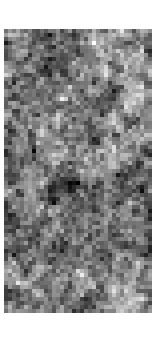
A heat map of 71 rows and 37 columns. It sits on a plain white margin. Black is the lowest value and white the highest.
No single row or column stands out from its neighbours. The ninth with the highest average is the top right. On average the colour sits 50% of the way up the scale. The texture is blotchy. Neither half mirrors the other.
